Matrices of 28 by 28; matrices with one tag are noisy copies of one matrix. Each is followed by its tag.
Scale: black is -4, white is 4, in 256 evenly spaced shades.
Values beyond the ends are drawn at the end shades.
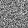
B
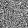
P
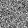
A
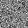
A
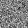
A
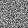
B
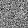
B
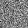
P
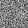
B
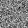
A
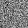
P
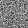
B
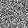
A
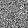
B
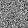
B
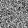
A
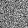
P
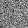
P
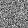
B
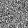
A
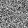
A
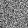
P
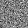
P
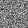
B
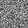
B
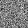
B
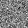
A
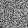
P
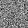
B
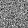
B
